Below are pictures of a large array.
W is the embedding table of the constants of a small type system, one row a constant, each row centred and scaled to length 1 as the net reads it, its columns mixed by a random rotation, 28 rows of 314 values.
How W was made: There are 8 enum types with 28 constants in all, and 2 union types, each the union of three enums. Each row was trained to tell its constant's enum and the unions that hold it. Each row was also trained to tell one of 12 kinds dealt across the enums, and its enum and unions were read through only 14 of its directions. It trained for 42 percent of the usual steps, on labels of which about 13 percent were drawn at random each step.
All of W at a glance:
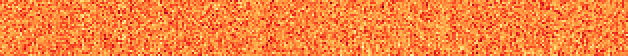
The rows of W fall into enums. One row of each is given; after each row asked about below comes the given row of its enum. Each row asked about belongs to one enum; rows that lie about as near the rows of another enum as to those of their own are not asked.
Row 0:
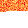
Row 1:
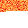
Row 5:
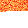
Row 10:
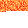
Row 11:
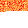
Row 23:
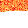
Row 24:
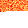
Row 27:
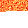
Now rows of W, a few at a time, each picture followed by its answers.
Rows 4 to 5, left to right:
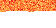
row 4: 23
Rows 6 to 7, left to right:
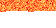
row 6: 27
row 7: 0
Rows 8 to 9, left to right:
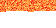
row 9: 27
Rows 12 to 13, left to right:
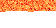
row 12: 1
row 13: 23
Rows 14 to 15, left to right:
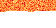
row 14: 0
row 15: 5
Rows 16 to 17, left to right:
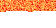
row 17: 11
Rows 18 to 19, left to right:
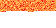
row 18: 10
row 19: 11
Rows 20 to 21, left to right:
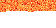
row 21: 11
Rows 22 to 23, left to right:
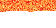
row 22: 23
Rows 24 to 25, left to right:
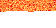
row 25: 27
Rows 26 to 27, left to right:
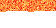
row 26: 5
